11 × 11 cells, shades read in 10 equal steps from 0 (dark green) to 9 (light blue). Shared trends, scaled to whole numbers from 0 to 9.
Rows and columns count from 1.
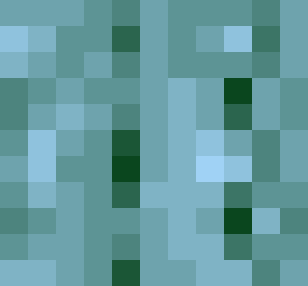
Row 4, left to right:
4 5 6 5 5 6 7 6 0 6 5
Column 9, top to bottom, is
5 8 5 0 2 6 8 3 0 3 7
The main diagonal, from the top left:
6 7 5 5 4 6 7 7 0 5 6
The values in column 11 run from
4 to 6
